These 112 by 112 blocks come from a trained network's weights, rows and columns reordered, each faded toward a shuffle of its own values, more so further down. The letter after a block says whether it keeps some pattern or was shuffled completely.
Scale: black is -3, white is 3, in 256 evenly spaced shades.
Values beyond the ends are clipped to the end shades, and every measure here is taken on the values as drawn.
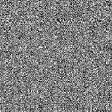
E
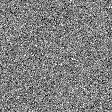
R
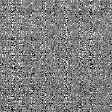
E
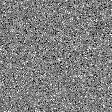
R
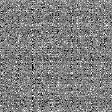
E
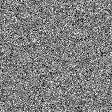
R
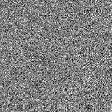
E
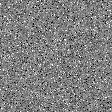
R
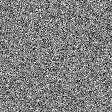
R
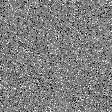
R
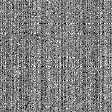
E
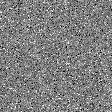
R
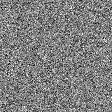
R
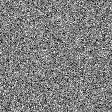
R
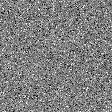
R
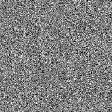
E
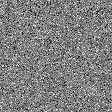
R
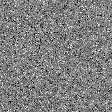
R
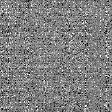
E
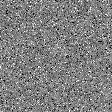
R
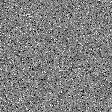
R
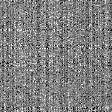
E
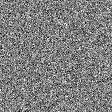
R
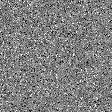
R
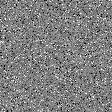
R
